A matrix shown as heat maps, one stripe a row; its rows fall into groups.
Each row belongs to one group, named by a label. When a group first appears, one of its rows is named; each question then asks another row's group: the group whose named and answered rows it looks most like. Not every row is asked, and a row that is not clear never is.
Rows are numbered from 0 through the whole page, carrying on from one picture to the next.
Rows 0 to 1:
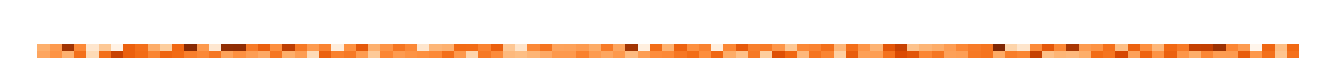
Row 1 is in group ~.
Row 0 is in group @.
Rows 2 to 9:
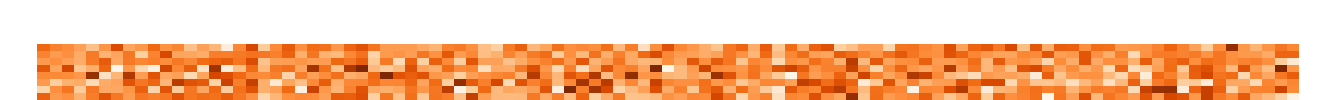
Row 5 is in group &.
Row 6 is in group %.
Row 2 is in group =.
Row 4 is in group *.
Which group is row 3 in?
&
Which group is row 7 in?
@
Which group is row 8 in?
&
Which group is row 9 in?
*
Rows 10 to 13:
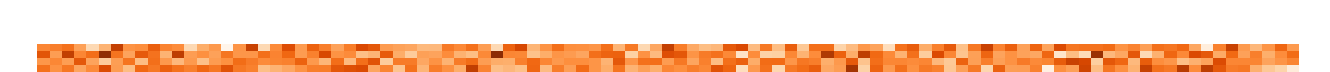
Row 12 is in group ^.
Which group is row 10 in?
=
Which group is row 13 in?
*
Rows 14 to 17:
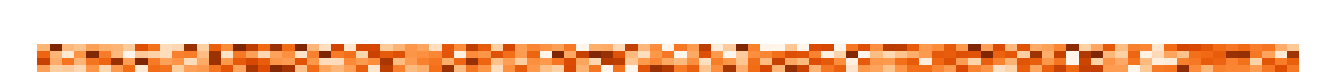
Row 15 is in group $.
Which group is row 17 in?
&
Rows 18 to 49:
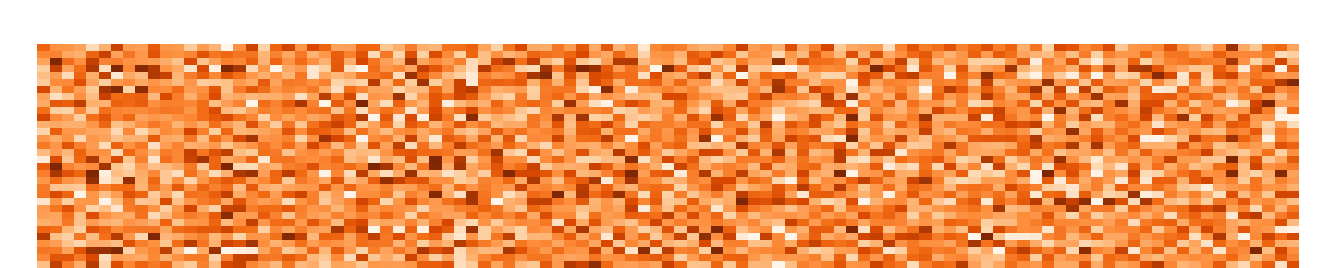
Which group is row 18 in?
=
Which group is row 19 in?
*
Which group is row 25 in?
~
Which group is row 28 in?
*
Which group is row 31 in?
$
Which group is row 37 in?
%
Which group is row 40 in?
^
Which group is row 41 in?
@
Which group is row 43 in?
&
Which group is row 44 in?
*
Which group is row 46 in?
@
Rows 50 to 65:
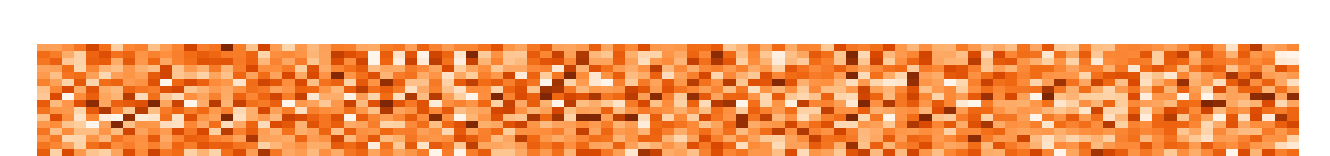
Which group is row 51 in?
*
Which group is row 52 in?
*
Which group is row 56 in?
=
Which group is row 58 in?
%
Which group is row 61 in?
=
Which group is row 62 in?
@
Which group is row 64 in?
*
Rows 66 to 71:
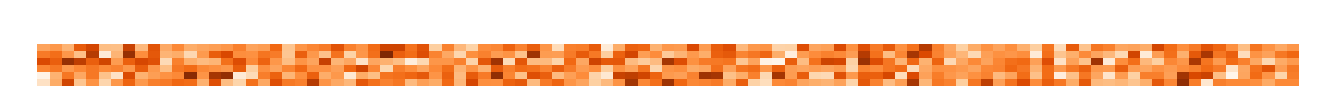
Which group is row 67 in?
%
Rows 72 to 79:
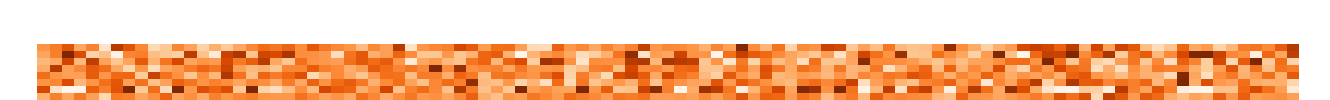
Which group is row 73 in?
@
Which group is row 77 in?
*
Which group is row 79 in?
^
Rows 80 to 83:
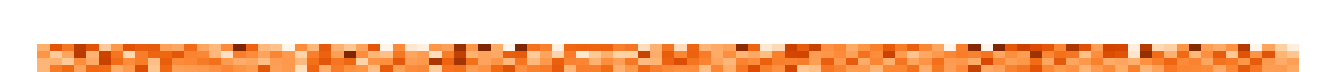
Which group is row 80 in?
^
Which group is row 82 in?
~
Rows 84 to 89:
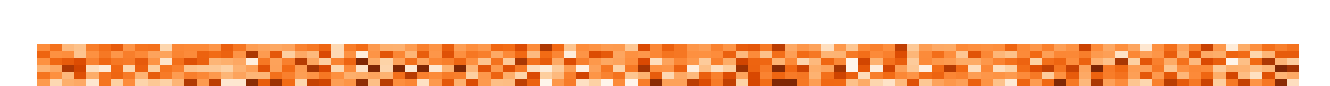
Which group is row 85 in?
$
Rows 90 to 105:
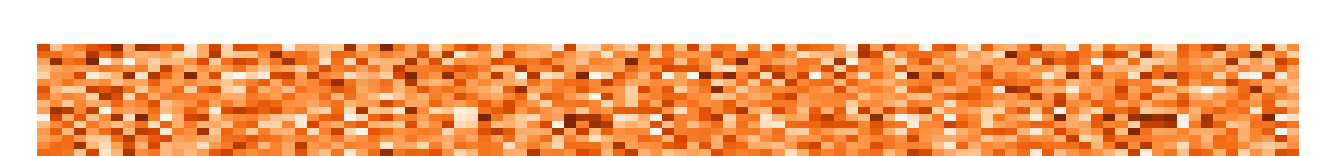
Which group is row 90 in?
%
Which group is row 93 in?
~
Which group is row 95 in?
$
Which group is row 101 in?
&
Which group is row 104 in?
^
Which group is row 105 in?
%
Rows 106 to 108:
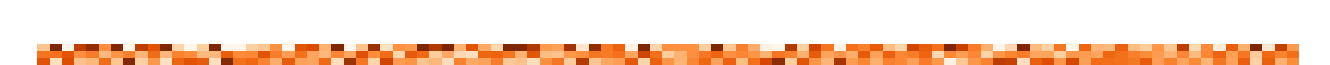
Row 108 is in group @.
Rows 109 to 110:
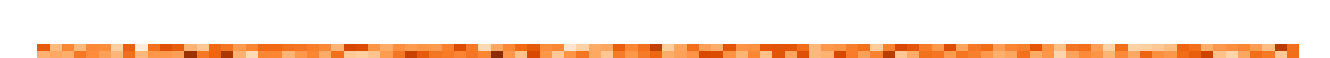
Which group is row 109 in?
&
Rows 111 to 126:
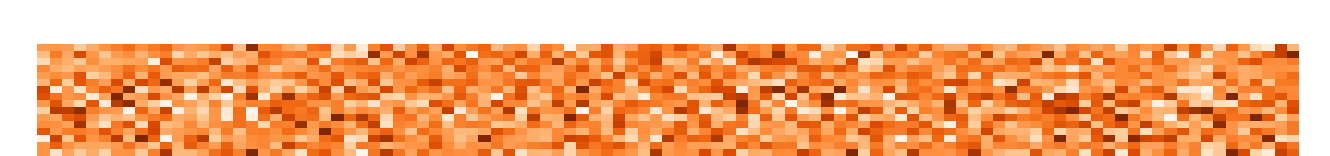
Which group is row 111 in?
$
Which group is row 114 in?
@
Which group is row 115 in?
^
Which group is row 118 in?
=
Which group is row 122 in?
^
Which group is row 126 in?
$
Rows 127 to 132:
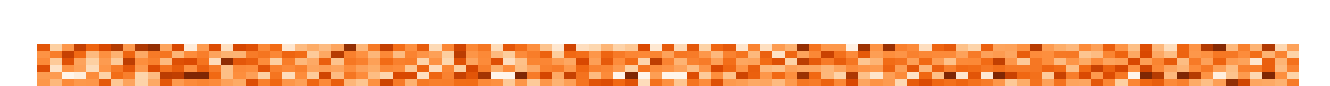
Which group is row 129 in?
@
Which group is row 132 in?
$
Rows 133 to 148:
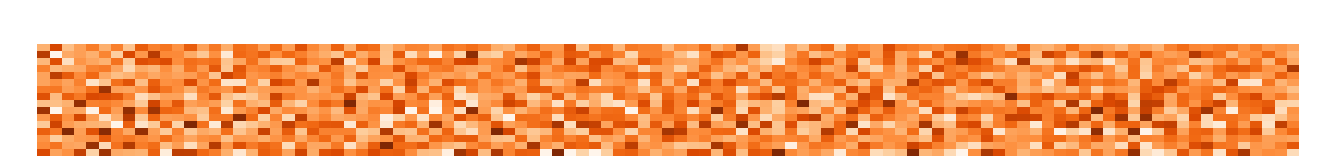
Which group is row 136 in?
$
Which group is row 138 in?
=
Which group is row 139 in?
*
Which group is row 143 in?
^
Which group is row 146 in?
~
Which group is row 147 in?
%
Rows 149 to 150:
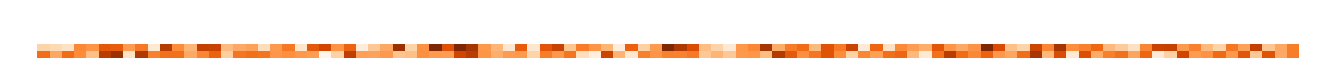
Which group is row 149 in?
~
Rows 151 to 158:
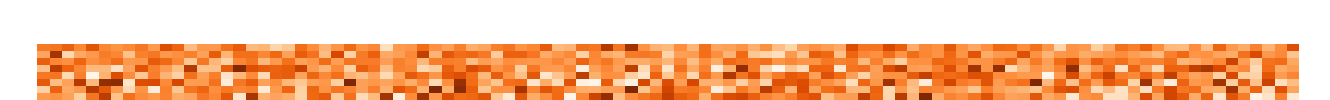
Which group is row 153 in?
=
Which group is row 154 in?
@
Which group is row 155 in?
=
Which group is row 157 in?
~
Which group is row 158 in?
$
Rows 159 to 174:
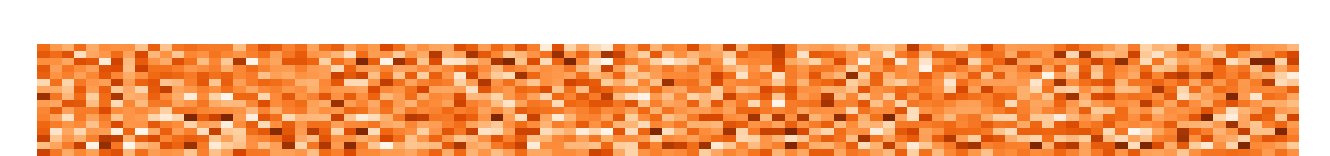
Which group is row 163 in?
*
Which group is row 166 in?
=
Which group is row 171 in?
&
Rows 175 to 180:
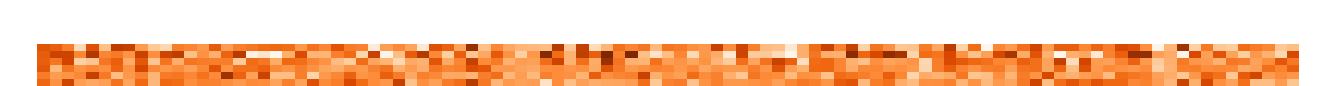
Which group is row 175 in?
*
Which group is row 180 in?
*
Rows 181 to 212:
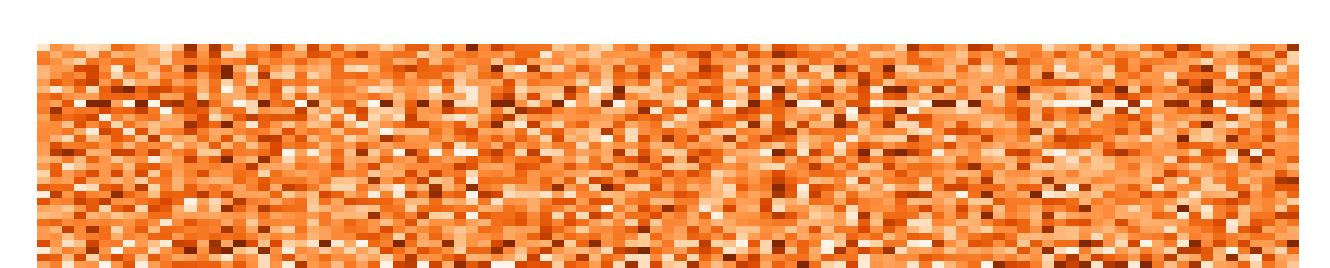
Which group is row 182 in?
&
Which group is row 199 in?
~
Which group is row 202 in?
~
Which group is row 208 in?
*
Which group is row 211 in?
=
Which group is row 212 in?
^
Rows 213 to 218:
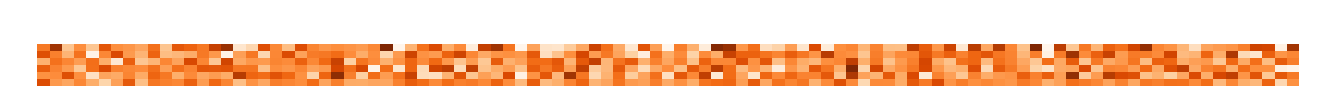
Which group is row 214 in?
=
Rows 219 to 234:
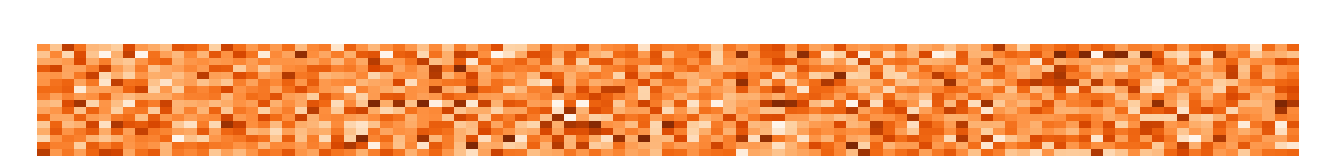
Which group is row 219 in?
@
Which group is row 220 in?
^
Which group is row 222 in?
~
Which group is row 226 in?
$
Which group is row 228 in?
&
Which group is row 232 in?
^
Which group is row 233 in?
*
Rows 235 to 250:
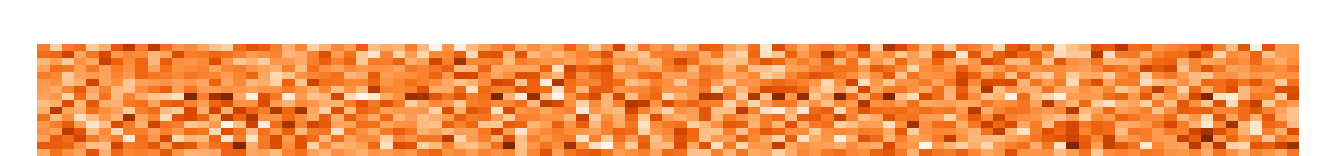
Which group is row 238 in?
&
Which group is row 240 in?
$
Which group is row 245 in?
@
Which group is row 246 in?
=
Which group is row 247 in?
@
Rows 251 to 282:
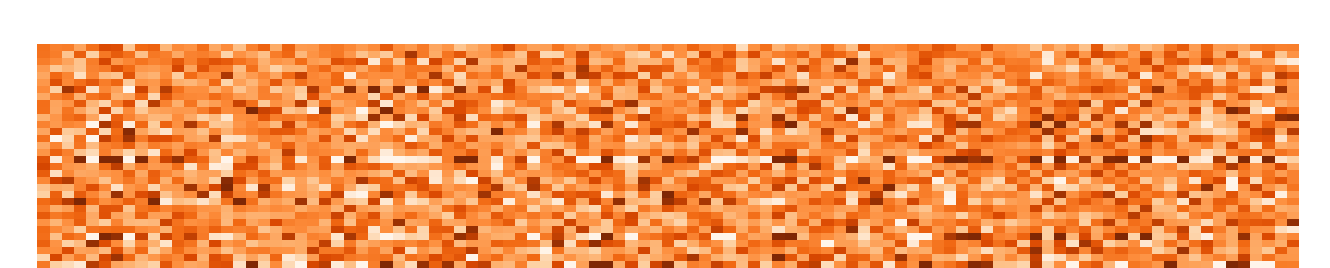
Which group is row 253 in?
*
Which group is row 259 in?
^
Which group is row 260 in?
$
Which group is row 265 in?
=
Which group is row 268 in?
=
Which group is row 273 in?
^
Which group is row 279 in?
$
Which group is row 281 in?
~
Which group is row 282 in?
$
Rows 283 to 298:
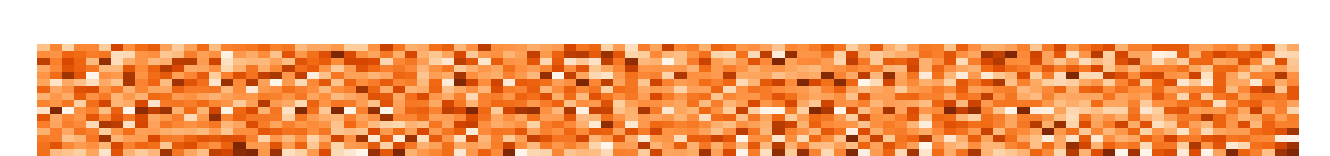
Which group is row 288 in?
@
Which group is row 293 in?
%
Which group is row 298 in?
$
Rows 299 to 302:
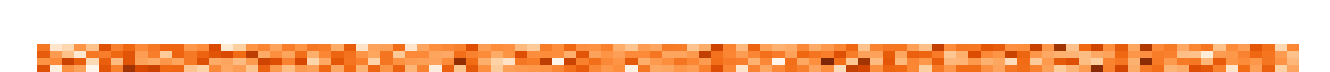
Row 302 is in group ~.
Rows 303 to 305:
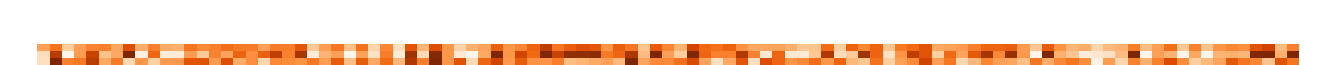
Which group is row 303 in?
*
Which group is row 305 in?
~
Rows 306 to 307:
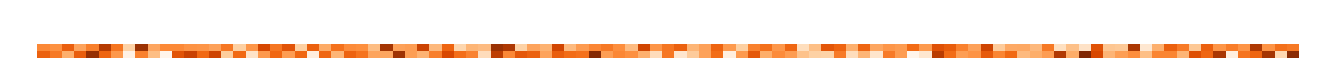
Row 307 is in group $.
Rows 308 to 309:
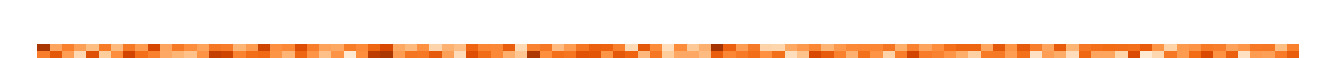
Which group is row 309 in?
%
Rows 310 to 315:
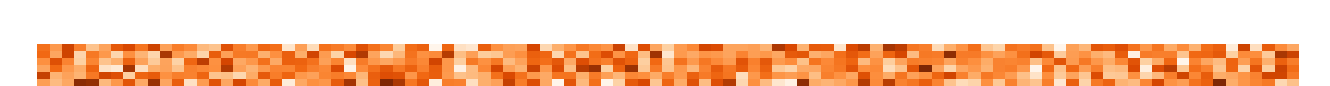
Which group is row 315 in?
%
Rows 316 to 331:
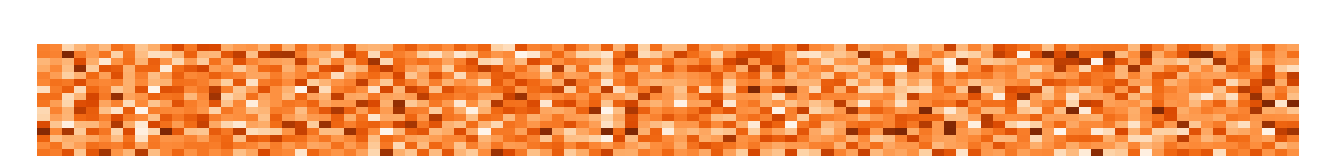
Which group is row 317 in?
@
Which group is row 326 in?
~
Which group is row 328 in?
&
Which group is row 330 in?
*
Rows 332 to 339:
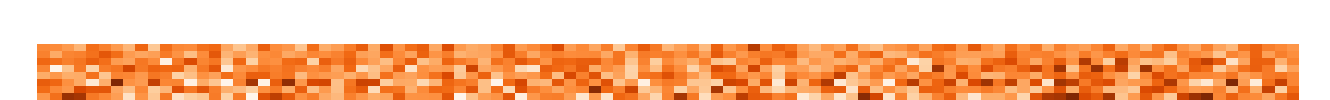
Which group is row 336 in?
&
